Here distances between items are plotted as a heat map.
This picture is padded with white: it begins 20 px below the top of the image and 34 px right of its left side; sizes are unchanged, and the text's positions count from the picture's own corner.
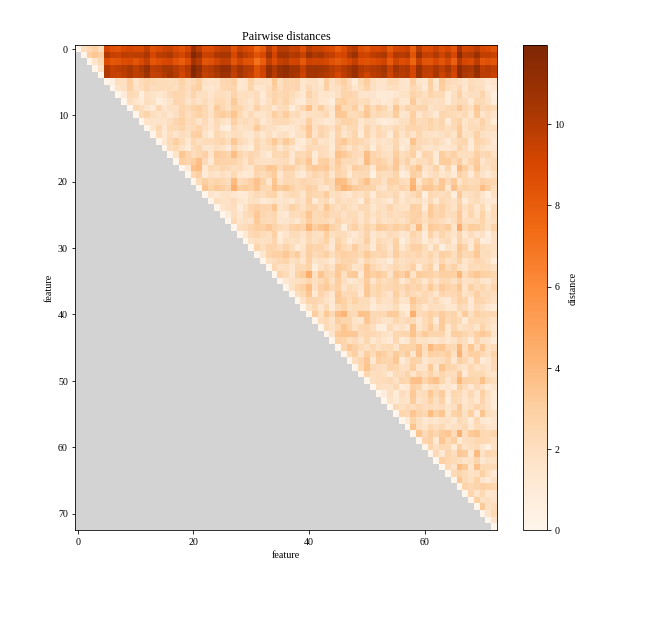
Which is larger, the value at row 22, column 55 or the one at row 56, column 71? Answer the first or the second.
the first
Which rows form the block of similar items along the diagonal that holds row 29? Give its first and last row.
5 to 72
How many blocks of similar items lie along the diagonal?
2
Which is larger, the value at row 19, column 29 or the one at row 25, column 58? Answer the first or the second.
the second
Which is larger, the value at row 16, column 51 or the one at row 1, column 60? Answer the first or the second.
the second
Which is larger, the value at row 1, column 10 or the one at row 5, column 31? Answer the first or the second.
the first
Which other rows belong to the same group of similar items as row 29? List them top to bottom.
5, 6, 7, 8, 9, 10, 11, 12, 13, 14, 15, 16, 17, 18, 19, 20, 21, 22, 23, 24, 25, 26, 27, 28, 30, 31, 32, 33, 34, 35, 36, 37, 38, 39, 40, 41, 42, 43, 44, 45, 46, 47, 48, 49, 50, 51, 52, 53, 54, 55, 56, 57, 58, 59, 60, 61, 62, 63, 64, 65, 66, 67, 68, 69, 70, 71, 72
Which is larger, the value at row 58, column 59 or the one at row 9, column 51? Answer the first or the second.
the first
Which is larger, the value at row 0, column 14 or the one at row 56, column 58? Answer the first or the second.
the first
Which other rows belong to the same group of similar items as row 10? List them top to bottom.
5, 6, 7, 8, 9, 11, 12, 13, 14, 15, 16, 17, 18, 19, 20, 21, 22, 23, 24, 25, 26, 27, 28, 29, 30, 31, 32, 33, 34, 35, 36, 37, 38, 39, 40, 41, 42, 43, 44, 45, 46, 47, 48, 49, 50, 51, 52, 53, 54, 55, 56, 57, 58, 59, 60, 61, 62, 63, 64, 65, 66, 67, 68, 69, 70, 71, 72
